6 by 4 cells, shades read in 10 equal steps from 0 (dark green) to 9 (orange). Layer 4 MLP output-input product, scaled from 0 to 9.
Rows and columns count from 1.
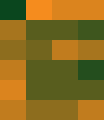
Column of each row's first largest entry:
2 1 3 1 1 1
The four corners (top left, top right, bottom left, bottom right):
0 8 7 7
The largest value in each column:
8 9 8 8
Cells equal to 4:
1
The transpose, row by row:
0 6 5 7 8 7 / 9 3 4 3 3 5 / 8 3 7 3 3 5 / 8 2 6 1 3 7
